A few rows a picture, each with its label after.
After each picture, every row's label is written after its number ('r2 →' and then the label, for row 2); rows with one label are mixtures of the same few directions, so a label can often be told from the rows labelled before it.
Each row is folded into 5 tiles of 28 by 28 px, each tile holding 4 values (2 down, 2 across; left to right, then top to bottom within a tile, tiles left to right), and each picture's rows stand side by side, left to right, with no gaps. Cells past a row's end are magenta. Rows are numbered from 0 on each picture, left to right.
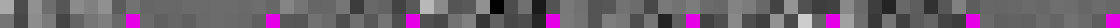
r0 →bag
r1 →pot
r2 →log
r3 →log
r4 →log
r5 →log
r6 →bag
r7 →pot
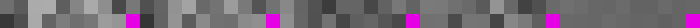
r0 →bag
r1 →bag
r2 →bag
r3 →pot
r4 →log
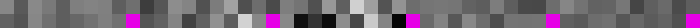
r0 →bag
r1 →log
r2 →pot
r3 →pot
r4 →log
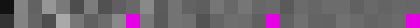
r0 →bag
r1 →bag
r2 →bag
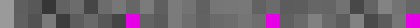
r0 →bag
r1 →bag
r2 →pot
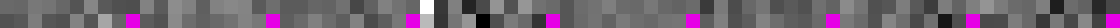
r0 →log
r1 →bag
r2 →pot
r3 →bag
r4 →bag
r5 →bag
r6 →log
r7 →log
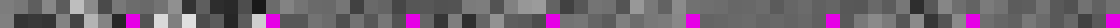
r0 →pot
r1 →pot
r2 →log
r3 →pot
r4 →log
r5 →log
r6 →pot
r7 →log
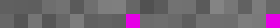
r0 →pot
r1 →log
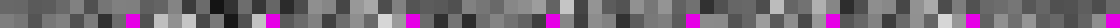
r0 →log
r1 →pot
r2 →log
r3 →pot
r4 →bag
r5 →log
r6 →log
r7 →pot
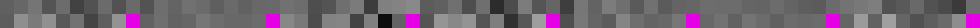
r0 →pot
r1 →bag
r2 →log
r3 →pot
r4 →bag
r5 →pot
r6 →pot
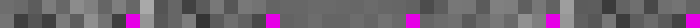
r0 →pot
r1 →bag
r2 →log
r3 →log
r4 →bag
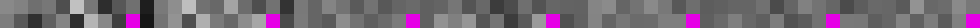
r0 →pot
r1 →bag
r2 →bag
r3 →pot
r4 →bag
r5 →pot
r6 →log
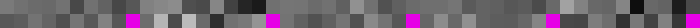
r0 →log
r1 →pot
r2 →pot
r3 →pot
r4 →log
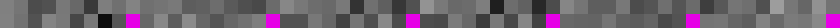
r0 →log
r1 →pot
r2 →log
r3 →log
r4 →log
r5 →log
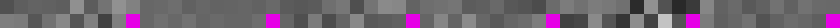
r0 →log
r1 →pot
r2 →pot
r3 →pot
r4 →log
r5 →bag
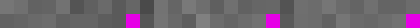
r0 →log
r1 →bag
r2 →bag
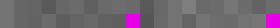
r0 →bag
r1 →bag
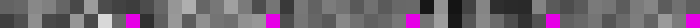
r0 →log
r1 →bag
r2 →bag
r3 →bag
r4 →log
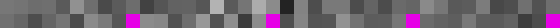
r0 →pot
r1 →log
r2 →bag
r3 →log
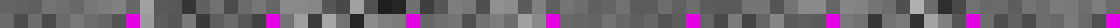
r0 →pot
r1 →bag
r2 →pot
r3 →log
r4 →log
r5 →pot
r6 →pot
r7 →pot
